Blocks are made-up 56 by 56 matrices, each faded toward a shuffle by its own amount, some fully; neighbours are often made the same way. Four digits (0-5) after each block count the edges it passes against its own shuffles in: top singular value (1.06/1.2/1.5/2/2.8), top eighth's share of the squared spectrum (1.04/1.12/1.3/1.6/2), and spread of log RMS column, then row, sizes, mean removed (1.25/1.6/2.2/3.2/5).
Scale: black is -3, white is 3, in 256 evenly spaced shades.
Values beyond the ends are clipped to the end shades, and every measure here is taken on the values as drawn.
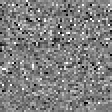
1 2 0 3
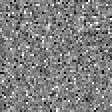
0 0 0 0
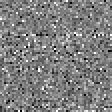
1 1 0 2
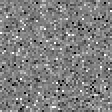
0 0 0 0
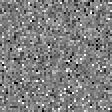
0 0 0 0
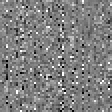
2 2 4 0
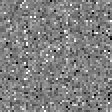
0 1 1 0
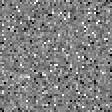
0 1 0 0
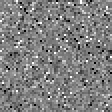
0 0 0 0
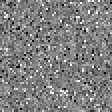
0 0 0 0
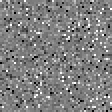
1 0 0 0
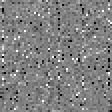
3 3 1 0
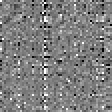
4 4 3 2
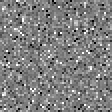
1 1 0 0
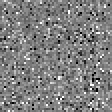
1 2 2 1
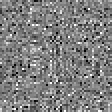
4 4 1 2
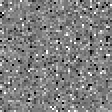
1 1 1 0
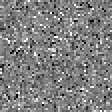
2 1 0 0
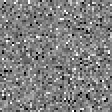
2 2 0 0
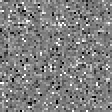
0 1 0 0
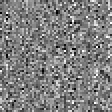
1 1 3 0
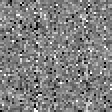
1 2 2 0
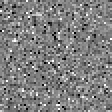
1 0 0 0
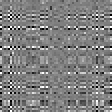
5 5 4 4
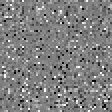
3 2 1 1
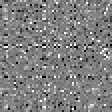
4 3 2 2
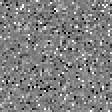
1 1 0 0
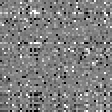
4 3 2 2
